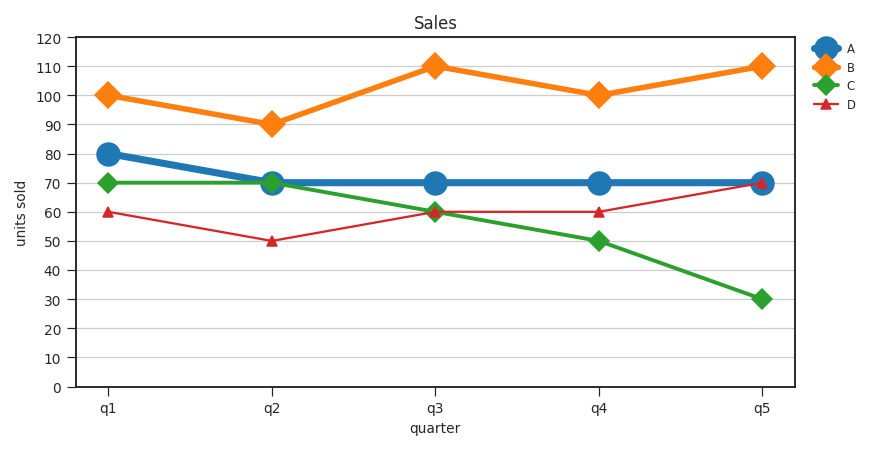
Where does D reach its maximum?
q5
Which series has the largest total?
B
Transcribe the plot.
Title: Sales
x-axis: quarter, ticks q1 q2 q3 q4 q5
y-axis: units sold, ticks 0 10 20 30 40 50 60 70 80 90 100 110 120
Legend: A, B, C, D
Values:
A: 80 70 70 70 70
B: 100 90 110 100 110
C: 70 70 60 50 30
D: 60 50 60 60 70
